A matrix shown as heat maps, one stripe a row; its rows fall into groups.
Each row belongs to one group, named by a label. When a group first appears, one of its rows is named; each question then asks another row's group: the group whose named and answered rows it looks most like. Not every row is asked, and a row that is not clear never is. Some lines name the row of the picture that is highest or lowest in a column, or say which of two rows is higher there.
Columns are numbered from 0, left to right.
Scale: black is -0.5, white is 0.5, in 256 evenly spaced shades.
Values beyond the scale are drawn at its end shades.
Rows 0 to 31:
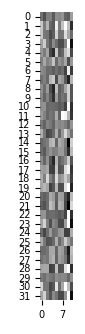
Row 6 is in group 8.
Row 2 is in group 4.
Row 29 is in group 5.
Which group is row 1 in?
4
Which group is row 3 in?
8
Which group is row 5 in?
5
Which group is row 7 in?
5
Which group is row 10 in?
8
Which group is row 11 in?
4
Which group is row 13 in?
4
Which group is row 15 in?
5
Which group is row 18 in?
4
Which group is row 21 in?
5
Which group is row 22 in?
8
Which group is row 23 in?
8
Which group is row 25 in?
4
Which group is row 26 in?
5
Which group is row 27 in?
5
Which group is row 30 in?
4
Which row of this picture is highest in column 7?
11
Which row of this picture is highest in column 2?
18
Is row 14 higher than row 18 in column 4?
Yes
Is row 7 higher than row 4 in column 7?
Yes
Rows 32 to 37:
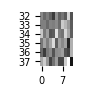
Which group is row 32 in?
8
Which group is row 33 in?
4
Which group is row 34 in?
4
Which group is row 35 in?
5
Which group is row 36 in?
5
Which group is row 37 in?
8
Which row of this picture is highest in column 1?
37
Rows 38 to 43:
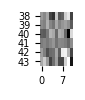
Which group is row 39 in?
4
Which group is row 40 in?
5
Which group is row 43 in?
8
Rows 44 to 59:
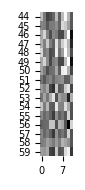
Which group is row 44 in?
4
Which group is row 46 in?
8
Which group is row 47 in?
4
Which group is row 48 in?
4
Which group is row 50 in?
4
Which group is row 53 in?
5
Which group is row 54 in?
4
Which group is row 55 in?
8
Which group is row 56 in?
5
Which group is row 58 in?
4
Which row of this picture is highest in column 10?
56
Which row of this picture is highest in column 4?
53
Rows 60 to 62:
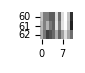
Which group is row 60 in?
4
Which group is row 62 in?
4
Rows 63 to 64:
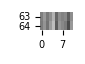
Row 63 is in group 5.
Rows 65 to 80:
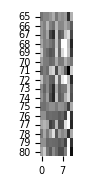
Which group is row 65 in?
5
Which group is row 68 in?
4
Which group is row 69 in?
4
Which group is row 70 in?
4
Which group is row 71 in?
5
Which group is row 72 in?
4
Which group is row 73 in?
8
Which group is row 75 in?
5
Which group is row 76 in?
8
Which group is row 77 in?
8
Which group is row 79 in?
8
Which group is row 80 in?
8
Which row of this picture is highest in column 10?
71
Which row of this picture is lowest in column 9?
71
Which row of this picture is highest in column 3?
71
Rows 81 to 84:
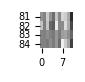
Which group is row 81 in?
4
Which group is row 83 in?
4
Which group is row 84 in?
4
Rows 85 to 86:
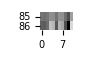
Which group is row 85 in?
5
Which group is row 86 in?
5
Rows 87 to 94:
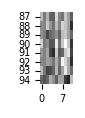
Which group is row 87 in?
4
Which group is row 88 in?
4
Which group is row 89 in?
4
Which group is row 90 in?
4
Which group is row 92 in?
4
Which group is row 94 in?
5
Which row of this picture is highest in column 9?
91
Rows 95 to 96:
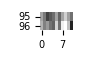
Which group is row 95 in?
4
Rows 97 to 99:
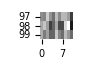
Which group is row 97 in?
4
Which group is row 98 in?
8
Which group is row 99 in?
4
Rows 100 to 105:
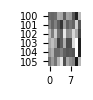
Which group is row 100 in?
5
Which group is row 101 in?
8
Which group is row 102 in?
4
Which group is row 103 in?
8
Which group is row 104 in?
8
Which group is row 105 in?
5
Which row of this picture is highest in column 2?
102
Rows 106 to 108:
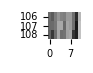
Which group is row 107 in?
5
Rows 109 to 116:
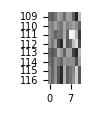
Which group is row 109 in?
5
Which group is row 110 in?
4
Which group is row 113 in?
5
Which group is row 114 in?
5
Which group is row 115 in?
8
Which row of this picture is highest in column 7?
111
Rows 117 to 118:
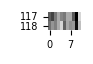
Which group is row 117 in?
5
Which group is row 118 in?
5
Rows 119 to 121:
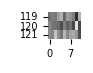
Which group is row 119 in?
5
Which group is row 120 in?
8
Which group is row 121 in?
4
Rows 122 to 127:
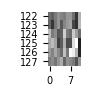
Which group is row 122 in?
5
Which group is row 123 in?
5
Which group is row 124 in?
4
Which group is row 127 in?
5
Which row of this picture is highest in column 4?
127
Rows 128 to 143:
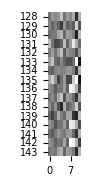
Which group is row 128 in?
5
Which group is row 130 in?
5
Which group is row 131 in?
4
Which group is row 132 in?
5
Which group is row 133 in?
8
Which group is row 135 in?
8
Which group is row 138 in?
8
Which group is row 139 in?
5
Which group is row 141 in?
5
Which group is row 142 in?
4
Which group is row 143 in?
5
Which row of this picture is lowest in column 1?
139
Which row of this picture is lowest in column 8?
139
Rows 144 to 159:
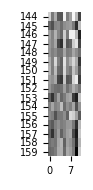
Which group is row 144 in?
4
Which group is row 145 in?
5
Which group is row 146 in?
4
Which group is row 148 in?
4
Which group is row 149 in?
4
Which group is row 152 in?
4
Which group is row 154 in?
5
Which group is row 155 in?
4
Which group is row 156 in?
5
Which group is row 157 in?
5
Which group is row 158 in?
5
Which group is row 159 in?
5
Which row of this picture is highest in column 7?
146
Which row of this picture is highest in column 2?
149
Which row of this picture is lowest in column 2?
155
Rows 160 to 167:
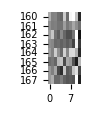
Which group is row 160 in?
4
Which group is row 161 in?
4
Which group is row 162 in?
8
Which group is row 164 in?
4
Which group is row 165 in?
5
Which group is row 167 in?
8
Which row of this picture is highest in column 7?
160
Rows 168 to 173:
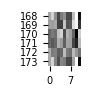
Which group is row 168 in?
8
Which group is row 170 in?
5
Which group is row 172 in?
4
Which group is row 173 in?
8
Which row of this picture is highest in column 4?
170
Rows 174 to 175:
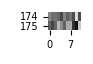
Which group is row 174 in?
8
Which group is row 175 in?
5
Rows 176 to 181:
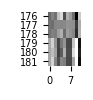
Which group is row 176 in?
5
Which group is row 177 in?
5
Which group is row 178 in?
5
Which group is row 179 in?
8
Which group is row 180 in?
8
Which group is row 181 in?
8
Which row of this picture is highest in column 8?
180
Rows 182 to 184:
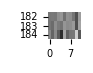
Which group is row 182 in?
5
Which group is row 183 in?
5
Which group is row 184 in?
8
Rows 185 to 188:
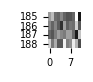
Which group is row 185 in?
8
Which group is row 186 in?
8
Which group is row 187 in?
5
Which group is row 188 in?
4
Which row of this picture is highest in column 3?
187
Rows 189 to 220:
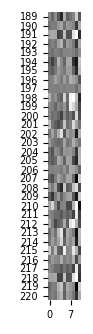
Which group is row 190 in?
5
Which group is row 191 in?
8
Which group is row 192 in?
5
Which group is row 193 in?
5
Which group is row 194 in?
5
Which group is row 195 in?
5
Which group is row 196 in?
4
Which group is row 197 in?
5
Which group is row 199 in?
4
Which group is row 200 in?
8
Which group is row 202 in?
5
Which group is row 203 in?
4
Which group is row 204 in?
5
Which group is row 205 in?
5
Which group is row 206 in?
4
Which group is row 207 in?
5
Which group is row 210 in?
8
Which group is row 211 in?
8
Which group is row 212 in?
4
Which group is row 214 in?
5
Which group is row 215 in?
4
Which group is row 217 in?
8
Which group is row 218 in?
8
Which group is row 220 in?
5
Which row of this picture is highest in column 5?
215
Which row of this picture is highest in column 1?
210
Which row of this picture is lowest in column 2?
212
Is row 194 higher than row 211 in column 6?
Yes
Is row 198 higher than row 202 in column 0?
Yes
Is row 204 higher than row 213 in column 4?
No
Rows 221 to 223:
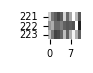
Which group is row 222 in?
8
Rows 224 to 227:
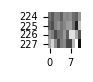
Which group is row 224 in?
5
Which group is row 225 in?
5
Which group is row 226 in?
4
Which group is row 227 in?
8
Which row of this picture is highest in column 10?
225
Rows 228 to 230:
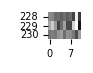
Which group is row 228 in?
8
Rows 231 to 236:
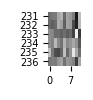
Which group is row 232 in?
5
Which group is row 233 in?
8
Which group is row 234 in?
4
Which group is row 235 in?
4
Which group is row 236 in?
5
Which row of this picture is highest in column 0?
235
